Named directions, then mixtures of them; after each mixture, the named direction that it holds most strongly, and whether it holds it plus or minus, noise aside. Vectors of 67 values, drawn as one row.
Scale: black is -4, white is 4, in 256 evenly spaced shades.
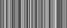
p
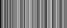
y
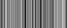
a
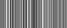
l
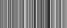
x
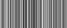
l, plus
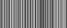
a, plus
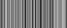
a, plus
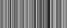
x, plus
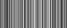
x, minus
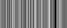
p, minus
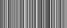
x, plus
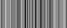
a, plus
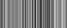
a, plus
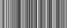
y, minus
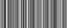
p, minus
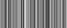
x, plus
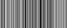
a, plus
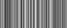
a, minus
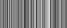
x, minus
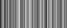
y, plus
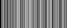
y, plus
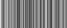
y, minus
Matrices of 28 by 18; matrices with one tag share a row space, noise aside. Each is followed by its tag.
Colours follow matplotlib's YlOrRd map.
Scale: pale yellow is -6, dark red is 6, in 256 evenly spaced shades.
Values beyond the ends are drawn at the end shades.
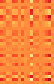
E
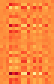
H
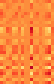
E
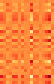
E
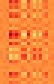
H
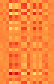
H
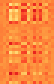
H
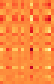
E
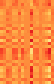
E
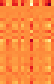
E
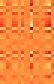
E
